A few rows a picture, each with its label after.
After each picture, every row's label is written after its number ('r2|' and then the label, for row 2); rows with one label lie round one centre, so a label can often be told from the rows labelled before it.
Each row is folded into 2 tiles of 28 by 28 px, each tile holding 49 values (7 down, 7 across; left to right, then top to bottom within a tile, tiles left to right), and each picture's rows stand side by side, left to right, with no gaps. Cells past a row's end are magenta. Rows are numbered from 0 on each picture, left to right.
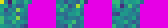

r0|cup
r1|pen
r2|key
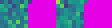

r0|pen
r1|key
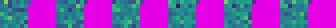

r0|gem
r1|pen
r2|pen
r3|key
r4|key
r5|key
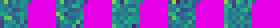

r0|gem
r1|gem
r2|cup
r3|gem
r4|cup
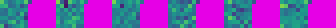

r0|key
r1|cup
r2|key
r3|pen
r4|gem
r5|key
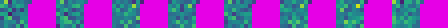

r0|gem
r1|gem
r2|pen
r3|pen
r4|gem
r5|pen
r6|pen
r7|cup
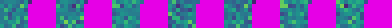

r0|pen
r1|pen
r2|key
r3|gem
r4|pen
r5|key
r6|key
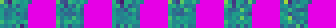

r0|cup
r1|cup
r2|cup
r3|cup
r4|cup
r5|gem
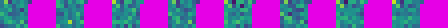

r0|gem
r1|key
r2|cup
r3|gem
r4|cup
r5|gem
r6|cup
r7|cup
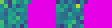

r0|cup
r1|pen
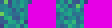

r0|gem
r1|pen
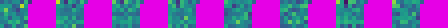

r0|pen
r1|cup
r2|cup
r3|cup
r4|key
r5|pen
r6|cup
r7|key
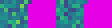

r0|pen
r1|gem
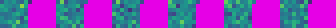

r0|pen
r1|gem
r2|gem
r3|key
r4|key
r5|pen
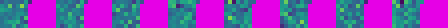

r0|pen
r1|pen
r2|pen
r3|key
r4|gem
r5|gem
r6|pen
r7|cup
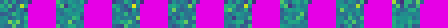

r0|pen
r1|key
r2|pen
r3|pen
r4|pen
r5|key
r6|pen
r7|cup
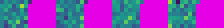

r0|pen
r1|pen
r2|key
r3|cup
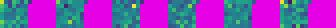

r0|cup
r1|key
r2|pen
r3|pen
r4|key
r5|cup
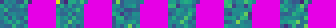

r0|pen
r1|cup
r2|gem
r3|key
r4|key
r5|pen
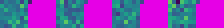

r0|pen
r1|gem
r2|key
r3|cup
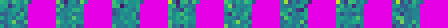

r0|key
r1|cup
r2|key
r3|cup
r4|key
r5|gem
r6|cup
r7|gem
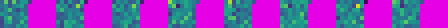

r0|gem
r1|pen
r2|pen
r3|key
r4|gem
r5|key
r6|pen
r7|key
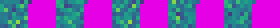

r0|pen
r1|key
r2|pen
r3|gem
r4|key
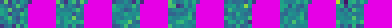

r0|gem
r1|cup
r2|pen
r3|key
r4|pen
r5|key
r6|cup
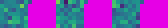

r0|pen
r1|cup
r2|key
